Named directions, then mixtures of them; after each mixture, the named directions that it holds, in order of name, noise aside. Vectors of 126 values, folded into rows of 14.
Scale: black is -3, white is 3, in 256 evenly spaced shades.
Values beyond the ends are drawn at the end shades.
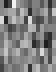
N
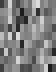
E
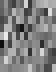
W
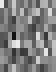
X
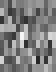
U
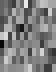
W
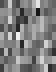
E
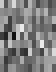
W, X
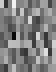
N, X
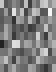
W, X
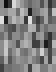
N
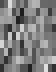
E, W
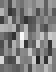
U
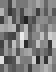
U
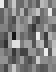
X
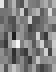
X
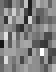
N, W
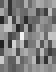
U, W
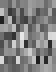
U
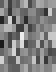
U, W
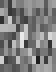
U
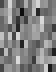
E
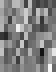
E, W
